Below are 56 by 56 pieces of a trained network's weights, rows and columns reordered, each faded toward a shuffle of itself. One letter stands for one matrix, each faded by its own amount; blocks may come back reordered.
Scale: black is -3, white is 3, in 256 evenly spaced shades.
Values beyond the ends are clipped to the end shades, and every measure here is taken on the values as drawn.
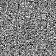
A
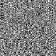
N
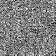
A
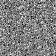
A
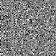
N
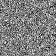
A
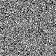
A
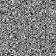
N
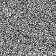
A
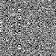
N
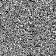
A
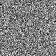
A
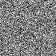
A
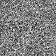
A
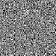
N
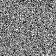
A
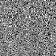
N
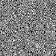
N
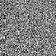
N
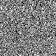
A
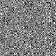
N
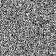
A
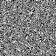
A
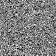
A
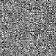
N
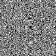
N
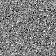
A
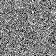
A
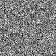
A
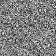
A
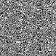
N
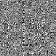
N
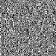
N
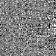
N
